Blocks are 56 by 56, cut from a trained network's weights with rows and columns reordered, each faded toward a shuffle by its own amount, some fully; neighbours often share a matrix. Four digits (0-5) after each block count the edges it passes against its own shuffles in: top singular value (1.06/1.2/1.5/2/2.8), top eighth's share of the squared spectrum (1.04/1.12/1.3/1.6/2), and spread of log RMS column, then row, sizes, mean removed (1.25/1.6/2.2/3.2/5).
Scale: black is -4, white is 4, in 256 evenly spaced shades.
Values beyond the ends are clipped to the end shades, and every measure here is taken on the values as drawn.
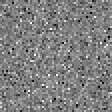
0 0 0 0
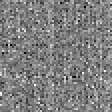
2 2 0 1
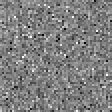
0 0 0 0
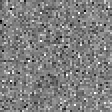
1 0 0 0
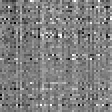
4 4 0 4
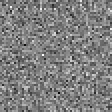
1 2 1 0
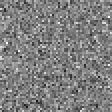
0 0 0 0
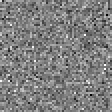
0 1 0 0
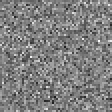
0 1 0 0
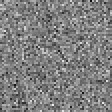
0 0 0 0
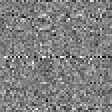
3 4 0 3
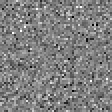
1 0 0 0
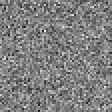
0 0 0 0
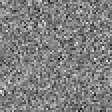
1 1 0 0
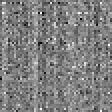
3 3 0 3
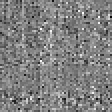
3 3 0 2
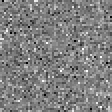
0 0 0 0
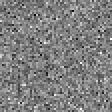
2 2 1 0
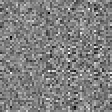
4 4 2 2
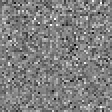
2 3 1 1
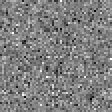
2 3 1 2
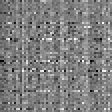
4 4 0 4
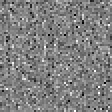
1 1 0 0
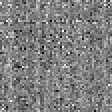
2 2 0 2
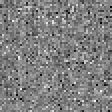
1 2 0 1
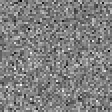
2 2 0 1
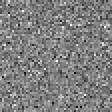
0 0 0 0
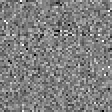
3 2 0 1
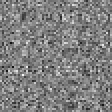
3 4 0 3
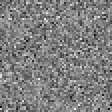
1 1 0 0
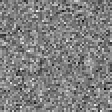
2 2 0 0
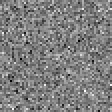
1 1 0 0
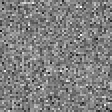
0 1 0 0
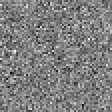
1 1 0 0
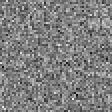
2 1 0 0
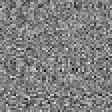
3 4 0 3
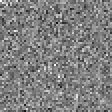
1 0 0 0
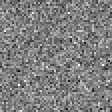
0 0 0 0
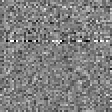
4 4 0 2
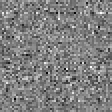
3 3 1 2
